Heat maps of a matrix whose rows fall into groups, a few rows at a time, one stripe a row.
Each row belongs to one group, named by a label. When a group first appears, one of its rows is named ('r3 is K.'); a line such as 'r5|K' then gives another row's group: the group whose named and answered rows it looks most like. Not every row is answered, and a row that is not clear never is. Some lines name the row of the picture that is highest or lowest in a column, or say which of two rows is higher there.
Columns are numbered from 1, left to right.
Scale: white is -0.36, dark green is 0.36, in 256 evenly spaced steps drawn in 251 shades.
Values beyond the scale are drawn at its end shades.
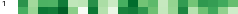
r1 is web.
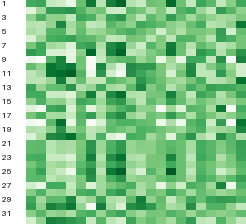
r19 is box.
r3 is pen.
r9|box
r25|pen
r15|pen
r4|box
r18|box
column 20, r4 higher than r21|No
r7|pen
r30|web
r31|pen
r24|pen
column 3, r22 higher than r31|No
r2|web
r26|pen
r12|box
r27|box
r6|web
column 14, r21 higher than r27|Yes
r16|box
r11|web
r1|pen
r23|pen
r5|box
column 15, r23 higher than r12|Yes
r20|web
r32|web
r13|web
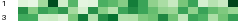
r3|pen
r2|web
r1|box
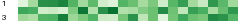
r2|pen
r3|web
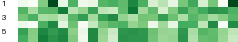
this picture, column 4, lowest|3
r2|web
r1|box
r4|box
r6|web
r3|pen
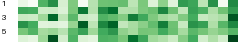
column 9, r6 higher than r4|No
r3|box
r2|pen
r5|pen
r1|box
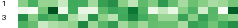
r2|box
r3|web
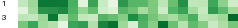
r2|web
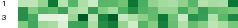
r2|web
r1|box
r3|pen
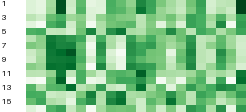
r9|web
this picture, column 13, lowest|13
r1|box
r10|web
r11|box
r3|box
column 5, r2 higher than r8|No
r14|pen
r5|pen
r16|box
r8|web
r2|box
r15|pen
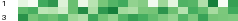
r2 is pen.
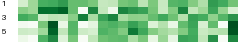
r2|web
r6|box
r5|box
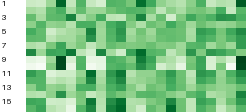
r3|web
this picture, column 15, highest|16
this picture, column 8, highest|8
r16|pen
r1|box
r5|pen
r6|pen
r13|pen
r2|box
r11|pen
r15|pen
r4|pen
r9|box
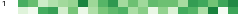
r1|pen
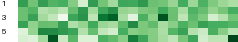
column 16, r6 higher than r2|No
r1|web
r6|box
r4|web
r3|pen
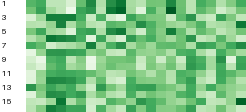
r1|pen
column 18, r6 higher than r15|No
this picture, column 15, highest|2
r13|web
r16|web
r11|web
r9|box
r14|web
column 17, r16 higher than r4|Yes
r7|pen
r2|pen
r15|box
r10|box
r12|web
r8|web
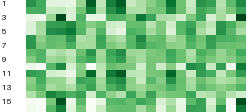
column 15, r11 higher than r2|Yes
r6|web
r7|web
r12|pen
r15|box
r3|box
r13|pen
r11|pen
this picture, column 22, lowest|14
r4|web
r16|box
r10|box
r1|pen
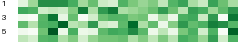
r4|web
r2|pen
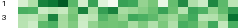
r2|pen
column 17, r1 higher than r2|Yes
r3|box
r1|web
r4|box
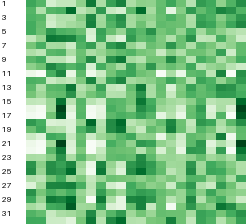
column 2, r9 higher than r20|Yes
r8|box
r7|pen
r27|web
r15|box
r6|web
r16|box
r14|web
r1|pen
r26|box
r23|box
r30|web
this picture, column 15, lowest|30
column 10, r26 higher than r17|No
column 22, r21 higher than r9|Yes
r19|pen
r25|web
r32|pen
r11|box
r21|box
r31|pen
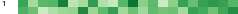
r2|pen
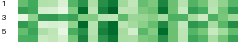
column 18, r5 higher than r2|No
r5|pen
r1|pen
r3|web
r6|pen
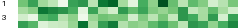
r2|web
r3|box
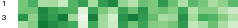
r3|web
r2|web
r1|pen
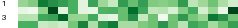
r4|pen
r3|web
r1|web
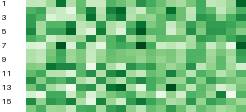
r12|web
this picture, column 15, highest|13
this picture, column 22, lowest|10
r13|pen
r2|pen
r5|web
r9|box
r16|pen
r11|pen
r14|box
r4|web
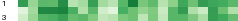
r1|web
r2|web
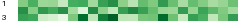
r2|web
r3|pen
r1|pen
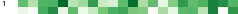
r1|web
